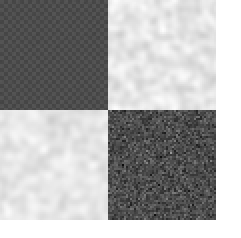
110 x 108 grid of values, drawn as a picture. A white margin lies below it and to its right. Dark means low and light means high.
It is made of 2 by 2 panels. Panel 1,1: low, checkered, faint in contrast. Panel 1,2: very high, blotchy, faint in contrast. Panel 2,1: very high, blotchy, faint in contrast. Panel 2,2: low, fine-grained.
